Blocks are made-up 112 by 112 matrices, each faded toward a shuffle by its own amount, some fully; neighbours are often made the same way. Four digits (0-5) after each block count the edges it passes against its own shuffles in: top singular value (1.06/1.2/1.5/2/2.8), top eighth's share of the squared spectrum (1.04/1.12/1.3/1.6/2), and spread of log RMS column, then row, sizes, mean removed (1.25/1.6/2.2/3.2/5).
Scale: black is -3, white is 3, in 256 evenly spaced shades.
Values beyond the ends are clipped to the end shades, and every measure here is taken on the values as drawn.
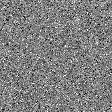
0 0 0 0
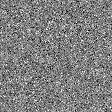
0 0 0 0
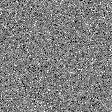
0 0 0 0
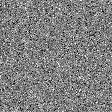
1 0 0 0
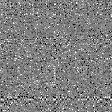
4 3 2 2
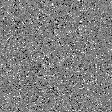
3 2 1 1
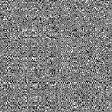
5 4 3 3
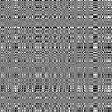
5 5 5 5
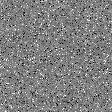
2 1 0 0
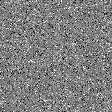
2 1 0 0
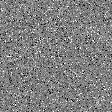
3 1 0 0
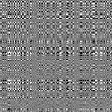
5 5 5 5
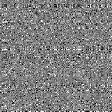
4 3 2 3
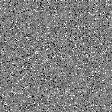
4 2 1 1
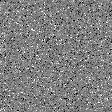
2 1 0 0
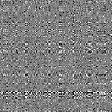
5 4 3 4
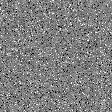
2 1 0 0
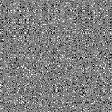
4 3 2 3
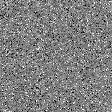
3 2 0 0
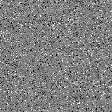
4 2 0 1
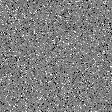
2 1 0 0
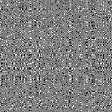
5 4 3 3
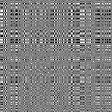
5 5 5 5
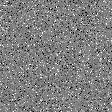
0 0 0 0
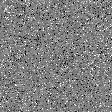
2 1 0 0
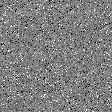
0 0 0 0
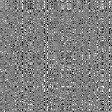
5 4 4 3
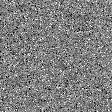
0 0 0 0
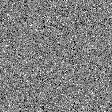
2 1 0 0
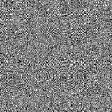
4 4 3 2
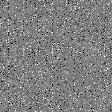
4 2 1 0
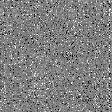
4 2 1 1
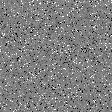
0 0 0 0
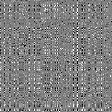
5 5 4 3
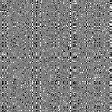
5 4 4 3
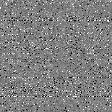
4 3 2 3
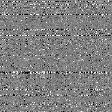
4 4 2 4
